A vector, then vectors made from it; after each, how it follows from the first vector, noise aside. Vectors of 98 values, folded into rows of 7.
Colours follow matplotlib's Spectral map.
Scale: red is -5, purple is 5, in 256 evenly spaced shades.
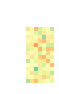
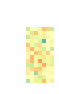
reversed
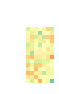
wrapped around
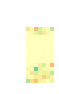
partly zeroed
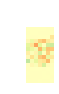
partly zeroed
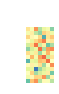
scaled up
